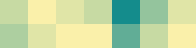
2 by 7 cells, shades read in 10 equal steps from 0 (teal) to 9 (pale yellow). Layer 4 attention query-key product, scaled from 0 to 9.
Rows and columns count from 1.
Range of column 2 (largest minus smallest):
1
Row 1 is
7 9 8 7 0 5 8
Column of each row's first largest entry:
2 3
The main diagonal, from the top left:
7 8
